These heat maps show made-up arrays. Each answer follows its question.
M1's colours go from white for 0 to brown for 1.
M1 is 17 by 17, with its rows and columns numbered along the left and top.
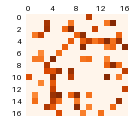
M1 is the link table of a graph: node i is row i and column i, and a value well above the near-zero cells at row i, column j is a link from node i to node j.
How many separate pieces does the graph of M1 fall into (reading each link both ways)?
1
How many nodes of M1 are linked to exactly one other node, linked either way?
1
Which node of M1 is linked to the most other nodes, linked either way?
node 4
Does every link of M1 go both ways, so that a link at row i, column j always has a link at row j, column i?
yes
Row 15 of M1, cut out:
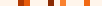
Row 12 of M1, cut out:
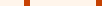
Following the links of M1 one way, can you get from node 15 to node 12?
yes
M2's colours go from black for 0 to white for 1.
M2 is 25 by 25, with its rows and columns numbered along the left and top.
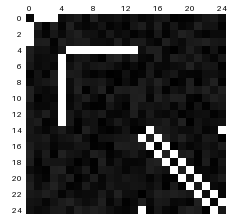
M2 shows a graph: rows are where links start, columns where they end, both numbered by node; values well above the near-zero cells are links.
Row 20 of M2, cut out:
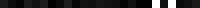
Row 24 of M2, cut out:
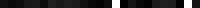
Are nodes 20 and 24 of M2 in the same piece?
yes
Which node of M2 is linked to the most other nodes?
node 4
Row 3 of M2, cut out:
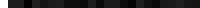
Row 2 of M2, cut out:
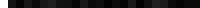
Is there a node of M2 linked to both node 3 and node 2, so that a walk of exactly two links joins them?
yes
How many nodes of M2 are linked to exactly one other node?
12
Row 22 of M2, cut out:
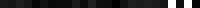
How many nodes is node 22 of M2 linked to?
2
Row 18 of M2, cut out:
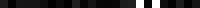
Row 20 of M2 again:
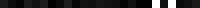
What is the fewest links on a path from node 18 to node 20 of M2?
2
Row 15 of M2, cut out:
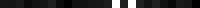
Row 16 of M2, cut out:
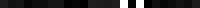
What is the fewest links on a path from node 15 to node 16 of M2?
1
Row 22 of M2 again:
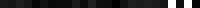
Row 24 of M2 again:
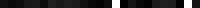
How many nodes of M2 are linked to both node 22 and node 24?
1
